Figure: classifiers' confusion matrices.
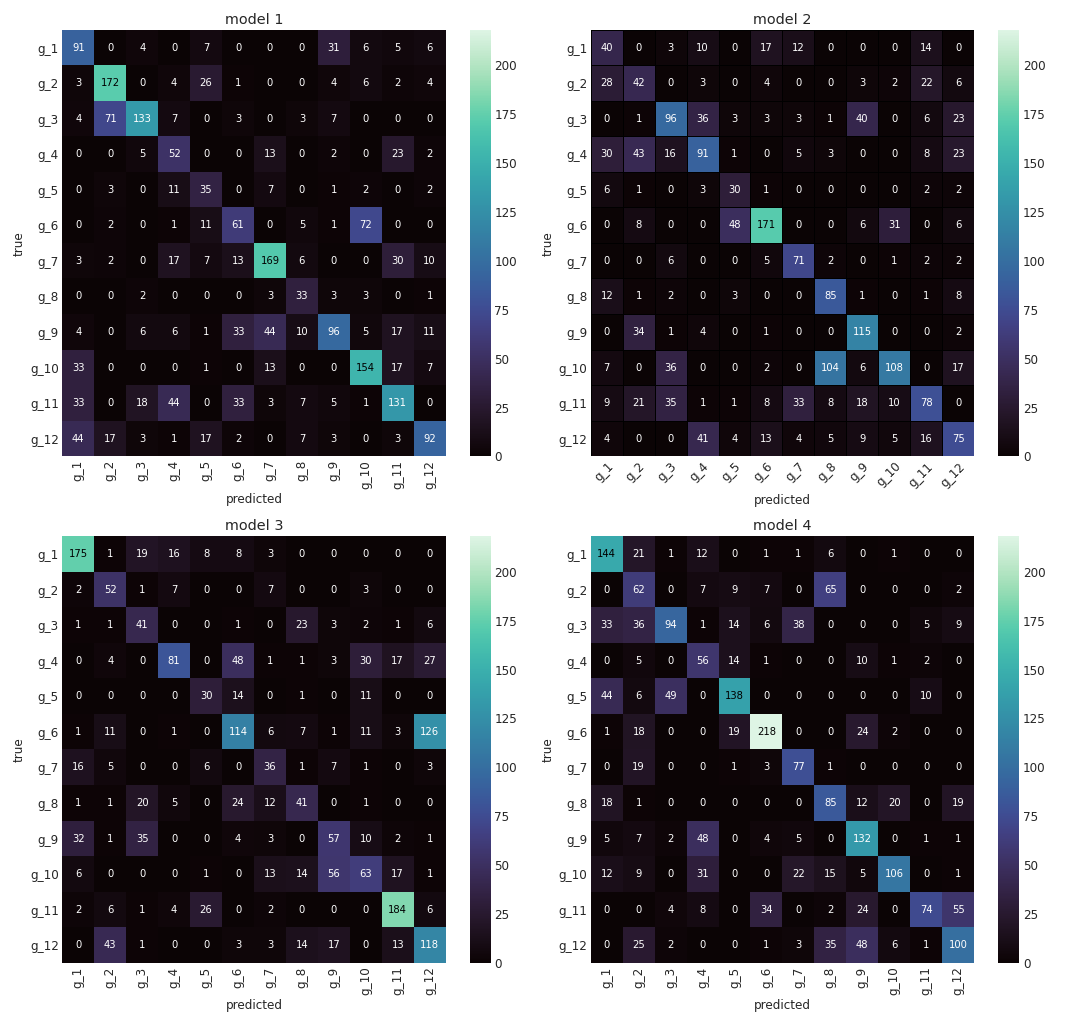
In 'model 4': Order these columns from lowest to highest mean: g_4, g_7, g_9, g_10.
g_10, g_7, g_4, g_9
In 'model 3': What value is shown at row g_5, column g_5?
30
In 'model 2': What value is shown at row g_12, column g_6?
13
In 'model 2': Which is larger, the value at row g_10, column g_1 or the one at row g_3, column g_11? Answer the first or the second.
the first
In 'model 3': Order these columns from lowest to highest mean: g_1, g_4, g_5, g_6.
g_5, g_4, g_6, g_1
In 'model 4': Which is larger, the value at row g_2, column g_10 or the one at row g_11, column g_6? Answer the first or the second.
the second
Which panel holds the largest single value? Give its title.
model 4
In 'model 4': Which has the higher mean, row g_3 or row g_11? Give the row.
g_3
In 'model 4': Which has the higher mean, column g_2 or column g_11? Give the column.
g_2
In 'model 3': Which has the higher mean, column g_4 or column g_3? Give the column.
g_3
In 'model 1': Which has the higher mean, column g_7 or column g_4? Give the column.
g_7
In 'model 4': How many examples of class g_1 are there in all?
187
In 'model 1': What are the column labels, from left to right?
g_1, g_2, g_3, g_4, g_5, g_6, g_7, g_8, g_9, g_10, g_11, g_12
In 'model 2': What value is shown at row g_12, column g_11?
16
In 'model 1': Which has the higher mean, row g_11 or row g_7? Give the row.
g_11
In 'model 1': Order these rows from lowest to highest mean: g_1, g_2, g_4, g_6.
g_4, g_1, g_6, g_2
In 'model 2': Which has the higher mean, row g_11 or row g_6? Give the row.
g_6
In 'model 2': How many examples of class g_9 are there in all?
157
